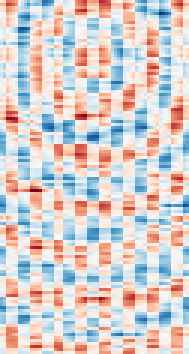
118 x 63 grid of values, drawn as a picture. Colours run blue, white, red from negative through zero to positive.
Stripes: upright, repeating 8 times. Average level on the scale: 50%. Odd rows or columns: none. Rings: centred on the top middle. Slope: none.
